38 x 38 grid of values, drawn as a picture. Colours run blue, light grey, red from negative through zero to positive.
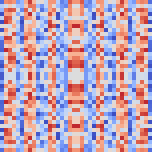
Upright stripes repeat 7 times across the table. It mirrors both left to right and top to bottom. Overall the values sit about 50% of the way up the scale. There is no overall slope.
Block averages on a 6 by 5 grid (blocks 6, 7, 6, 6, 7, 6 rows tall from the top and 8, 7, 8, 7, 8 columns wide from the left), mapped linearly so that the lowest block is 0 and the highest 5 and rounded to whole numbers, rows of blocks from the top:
52225 / 41314 / 40304 / 40304 / 41314 / 52225
